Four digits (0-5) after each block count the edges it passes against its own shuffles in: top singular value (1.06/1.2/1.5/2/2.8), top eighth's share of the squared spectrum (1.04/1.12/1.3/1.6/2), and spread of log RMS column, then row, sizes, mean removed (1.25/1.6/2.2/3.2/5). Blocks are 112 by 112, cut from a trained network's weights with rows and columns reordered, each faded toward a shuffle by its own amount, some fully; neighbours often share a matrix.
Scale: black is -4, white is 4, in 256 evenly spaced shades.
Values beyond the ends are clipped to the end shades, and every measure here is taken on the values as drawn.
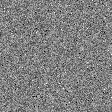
0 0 0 0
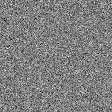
1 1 0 0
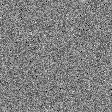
1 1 0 0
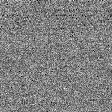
3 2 0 1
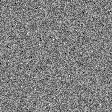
0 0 0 0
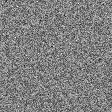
1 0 0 0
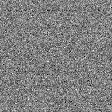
3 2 0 1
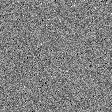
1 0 0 0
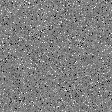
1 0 0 0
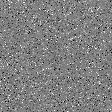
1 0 0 0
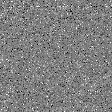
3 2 0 1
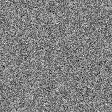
0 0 0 0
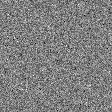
1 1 0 0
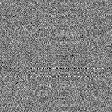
4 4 0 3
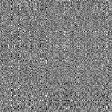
4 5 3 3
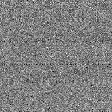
3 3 1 1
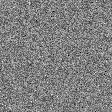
1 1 0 0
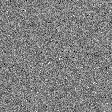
2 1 0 0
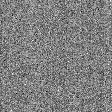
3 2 0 0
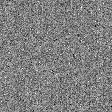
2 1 0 0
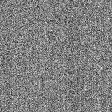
3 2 0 0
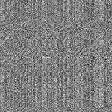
4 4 1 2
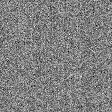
2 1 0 0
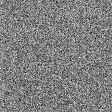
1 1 0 0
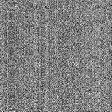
4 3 1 1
